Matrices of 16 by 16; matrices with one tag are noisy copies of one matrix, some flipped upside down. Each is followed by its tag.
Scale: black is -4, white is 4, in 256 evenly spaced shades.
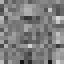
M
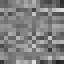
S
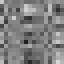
M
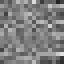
S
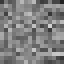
S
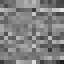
S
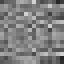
S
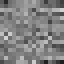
S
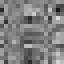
M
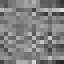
S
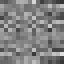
S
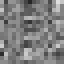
M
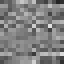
S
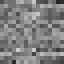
S
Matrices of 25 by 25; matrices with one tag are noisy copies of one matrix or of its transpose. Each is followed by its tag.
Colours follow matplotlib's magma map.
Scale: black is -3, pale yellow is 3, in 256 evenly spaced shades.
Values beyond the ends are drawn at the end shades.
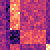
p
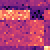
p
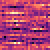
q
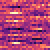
q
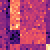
p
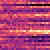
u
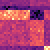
p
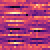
q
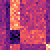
p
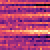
u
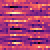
q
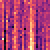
u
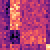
p
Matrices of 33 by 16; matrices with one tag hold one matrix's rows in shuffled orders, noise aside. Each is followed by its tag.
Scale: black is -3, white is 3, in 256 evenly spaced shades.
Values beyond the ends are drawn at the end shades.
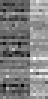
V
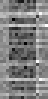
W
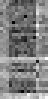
W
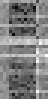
W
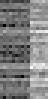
V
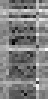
W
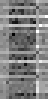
W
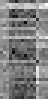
W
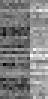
V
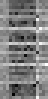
W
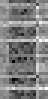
W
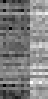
V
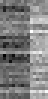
V
